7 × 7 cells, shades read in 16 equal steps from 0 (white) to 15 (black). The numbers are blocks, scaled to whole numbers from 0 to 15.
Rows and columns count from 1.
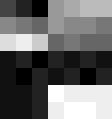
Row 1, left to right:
11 13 15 6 5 4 4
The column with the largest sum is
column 3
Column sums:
76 78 81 49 48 49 50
